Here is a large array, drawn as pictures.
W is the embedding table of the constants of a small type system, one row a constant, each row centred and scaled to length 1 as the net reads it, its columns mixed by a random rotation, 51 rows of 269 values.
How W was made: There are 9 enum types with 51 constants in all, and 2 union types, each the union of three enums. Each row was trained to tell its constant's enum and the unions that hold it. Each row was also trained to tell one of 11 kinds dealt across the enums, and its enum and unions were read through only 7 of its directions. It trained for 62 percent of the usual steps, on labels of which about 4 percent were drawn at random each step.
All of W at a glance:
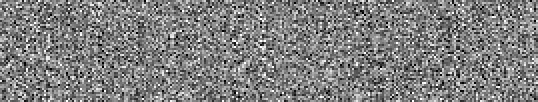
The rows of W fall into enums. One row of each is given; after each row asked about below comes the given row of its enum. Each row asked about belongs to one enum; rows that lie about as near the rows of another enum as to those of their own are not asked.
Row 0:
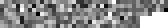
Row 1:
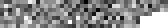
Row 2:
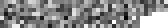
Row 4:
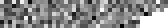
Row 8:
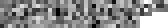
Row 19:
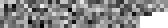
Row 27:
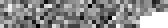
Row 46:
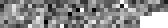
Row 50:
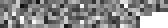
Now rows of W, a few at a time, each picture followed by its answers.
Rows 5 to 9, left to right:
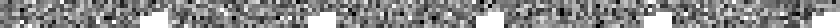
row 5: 2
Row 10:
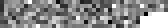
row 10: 1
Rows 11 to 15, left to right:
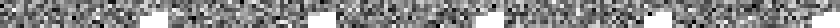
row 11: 8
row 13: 8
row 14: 4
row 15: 0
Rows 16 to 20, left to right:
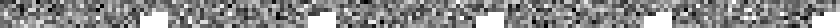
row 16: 50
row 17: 2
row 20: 19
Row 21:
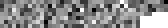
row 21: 46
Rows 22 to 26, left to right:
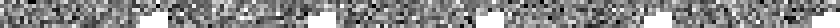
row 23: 19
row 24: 0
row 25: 50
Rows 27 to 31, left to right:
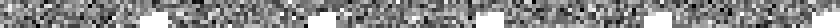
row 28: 0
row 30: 8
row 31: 50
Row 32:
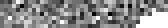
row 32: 50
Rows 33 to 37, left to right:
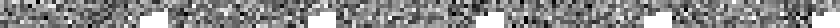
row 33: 2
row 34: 19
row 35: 19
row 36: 0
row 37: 19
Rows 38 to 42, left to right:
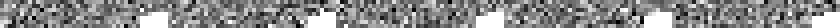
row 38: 0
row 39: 2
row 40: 8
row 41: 50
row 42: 2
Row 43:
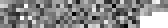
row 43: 19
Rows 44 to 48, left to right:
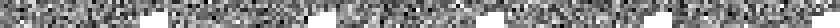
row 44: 2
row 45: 50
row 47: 1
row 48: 8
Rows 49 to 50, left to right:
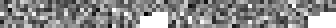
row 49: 1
